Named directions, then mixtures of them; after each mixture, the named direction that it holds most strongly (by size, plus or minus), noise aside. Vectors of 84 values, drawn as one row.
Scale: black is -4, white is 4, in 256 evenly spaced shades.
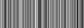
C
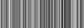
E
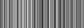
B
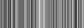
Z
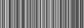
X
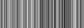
E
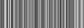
C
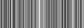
Z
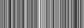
Z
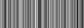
C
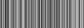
X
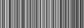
X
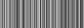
X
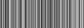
X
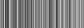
B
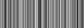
C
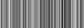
E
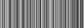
X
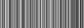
X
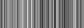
B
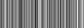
C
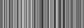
B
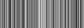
X
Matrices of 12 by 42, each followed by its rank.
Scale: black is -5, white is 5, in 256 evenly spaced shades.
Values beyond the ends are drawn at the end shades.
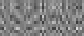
two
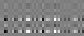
one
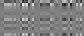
one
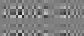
one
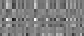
two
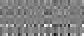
two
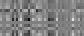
two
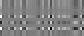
one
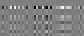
one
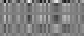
one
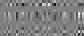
two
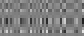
one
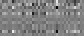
two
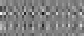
two
